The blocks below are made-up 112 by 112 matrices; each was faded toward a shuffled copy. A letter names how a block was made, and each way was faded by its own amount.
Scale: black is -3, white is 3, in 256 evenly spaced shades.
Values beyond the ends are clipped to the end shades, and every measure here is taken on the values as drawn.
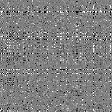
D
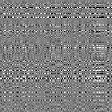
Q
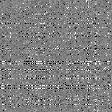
D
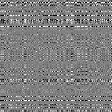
Q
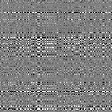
Q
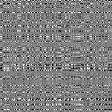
Q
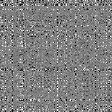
D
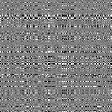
Q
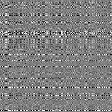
Q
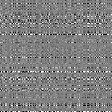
Q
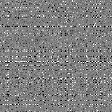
D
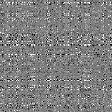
D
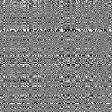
Q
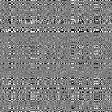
Q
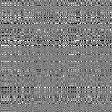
Q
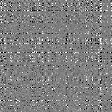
D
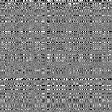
Q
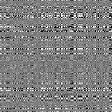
Q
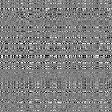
Q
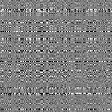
Q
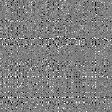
D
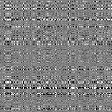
Q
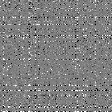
D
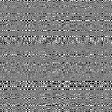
Q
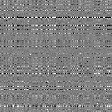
Q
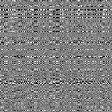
Q
